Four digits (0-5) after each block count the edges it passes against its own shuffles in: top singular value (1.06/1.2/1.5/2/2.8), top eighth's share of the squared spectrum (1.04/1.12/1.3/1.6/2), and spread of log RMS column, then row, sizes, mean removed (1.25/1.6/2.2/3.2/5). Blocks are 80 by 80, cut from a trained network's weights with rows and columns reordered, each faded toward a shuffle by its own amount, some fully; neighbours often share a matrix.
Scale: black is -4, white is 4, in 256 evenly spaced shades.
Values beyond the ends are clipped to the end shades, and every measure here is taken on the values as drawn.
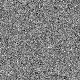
0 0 0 0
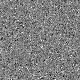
0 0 0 0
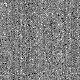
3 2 0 1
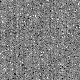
2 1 0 1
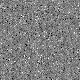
0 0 0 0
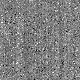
2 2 0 1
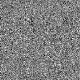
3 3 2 1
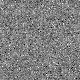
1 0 0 0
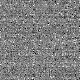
3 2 2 0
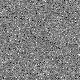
0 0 0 0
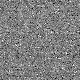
1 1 0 0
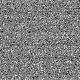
2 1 1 0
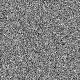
1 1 0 0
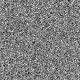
2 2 0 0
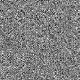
3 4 2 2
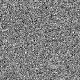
2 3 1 1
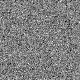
1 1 0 0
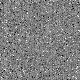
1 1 0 0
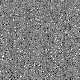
1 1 0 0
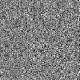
3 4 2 2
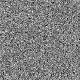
2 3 0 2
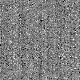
2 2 0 1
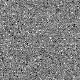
1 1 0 0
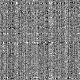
4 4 1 3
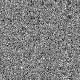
2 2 0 1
